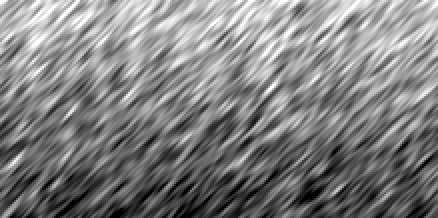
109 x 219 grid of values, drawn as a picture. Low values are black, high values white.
Values rise toward the top. No single row or column stands out from its neighbours. Streaks slant up to the right. Overall the values sit about 50% of the way up the scale.
